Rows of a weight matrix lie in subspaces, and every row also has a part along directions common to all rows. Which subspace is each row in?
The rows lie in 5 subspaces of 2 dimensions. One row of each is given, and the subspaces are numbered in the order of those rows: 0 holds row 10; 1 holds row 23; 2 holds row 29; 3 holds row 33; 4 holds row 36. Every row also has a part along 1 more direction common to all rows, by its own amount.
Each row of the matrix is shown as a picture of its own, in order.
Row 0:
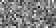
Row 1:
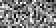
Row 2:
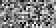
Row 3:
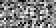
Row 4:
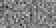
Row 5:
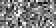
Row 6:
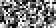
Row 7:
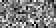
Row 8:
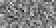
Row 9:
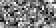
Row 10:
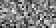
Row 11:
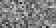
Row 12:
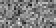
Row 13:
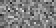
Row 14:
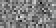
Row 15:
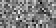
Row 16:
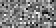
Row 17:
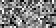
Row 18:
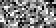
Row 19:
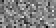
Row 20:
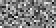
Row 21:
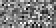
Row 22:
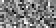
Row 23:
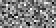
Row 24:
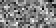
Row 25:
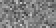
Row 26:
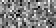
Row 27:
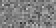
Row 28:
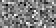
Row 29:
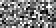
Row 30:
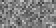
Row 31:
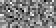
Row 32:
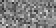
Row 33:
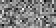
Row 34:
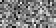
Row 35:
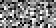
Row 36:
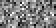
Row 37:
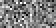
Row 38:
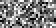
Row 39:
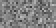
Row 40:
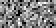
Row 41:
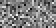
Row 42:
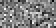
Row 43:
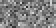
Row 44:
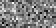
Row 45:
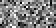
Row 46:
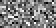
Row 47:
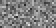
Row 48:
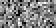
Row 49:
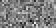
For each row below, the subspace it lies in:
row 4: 0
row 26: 3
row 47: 1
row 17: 3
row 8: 1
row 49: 2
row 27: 2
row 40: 3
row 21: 2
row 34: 4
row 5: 3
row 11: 0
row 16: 2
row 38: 3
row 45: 4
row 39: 4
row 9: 4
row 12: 3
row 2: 2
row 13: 1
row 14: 4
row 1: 0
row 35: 2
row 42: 2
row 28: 1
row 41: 1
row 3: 2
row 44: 0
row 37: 0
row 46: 1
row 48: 3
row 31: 1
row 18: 4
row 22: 0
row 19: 0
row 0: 3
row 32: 0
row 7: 2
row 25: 0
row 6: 4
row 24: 4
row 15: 4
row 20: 1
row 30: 3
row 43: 4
